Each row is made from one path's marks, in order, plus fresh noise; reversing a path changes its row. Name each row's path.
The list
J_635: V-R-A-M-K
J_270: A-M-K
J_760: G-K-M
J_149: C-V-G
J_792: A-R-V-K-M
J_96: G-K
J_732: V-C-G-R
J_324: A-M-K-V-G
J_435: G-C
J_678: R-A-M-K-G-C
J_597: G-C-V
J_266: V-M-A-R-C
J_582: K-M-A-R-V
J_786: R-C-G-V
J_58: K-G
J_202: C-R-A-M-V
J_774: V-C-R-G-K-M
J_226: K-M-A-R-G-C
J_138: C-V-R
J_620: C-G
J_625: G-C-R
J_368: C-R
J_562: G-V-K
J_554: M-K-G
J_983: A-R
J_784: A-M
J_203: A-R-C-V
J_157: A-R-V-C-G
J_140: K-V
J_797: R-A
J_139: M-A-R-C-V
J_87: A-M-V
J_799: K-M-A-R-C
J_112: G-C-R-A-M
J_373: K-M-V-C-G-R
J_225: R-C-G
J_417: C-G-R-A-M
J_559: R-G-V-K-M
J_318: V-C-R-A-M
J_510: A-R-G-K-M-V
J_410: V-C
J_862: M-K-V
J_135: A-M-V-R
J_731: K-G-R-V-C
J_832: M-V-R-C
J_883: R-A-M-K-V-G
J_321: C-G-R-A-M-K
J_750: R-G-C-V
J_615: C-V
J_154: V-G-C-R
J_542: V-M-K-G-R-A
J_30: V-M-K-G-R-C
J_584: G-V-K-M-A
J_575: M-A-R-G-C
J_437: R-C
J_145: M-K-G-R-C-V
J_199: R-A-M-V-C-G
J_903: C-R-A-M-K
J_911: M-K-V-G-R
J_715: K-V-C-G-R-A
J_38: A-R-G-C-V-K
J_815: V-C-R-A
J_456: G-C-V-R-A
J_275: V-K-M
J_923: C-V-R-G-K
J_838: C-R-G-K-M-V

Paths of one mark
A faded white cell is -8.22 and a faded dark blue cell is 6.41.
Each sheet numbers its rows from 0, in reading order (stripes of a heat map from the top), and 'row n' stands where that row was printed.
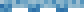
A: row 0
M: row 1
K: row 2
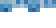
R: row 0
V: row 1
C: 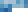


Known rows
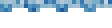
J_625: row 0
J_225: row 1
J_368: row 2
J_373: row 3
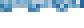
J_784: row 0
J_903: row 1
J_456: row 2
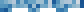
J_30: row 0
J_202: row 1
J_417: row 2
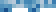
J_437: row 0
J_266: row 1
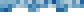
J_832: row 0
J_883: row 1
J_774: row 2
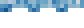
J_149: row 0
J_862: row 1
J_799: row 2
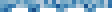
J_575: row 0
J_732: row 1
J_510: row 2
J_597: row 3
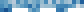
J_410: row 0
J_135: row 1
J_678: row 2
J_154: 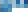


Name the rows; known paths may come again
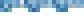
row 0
J_582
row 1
J_862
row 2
J_784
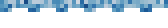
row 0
J_542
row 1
J_923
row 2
J_318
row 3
J_510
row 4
J_983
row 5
J_138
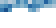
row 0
J_149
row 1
J_157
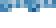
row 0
J_635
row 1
J_266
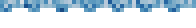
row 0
J_112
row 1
J_135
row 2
J_437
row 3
J_139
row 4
J_202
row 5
J_838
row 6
J_226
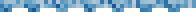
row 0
J_435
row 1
J_732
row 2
J_792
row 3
J_786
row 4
J_597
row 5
J_620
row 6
J_562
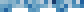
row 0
J_911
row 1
J_559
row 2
J_815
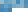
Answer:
J_58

